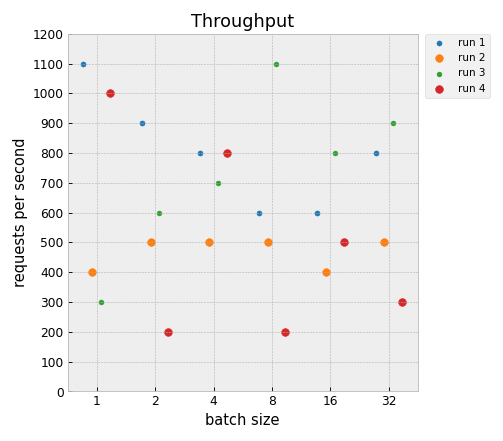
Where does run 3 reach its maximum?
8
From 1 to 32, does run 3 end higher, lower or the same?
higher
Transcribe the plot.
Title: Throughput
x-axis: batch size, ticks 1 2 4 8 16 32
y-axis: requests per second, ticks 0 100 200 300 400 500 600 700 800 900 1000 1100 1200
Legend: run 1, run 2, run 3, run 4
Values:
run 1: 1100 900 800 600 600 800
run 2: 400 500 500 500 400 500
run 3: 300 600 700 1100 800 900
run 4: 1000 200 800 200 500 300
